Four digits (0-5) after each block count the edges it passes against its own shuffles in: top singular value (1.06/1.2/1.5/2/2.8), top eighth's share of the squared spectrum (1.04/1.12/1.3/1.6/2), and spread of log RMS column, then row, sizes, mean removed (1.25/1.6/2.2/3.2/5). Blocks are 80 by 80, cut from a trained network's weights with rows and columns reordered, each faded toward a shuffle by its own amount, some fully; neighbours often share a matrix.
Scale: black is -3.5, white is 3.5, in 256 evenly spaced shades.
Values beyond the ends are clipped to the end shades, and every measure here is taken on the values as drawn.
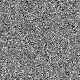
0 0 0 0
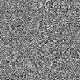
4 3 2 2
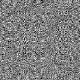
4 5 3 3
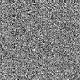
3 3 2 1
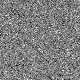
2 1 0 0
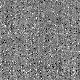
2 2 0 1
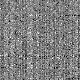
4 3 0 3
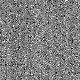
2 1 0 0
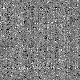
2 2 0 1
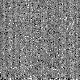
3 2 0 2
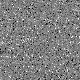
1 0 0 0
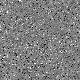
0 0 0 0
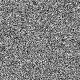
0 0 0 0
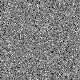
2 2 1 0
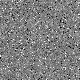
0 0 0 0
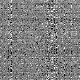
3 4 3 0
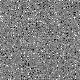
1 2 1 0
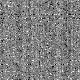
3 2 0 2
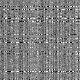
4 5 0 4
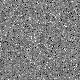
0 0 0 0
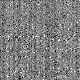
3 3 0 2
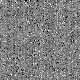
2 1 0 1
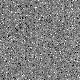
1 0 0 0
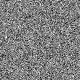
1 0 0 0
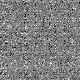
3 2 2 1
